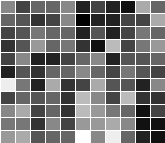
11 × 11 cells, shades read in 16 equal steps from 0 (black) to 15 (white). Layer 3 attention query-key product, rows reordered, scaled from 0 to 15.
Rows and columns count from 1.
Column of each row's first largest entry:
10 11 3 8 2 6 1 6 6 8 6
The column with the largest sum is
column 2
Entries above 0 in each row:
11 10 11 11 11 11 11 11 11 11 11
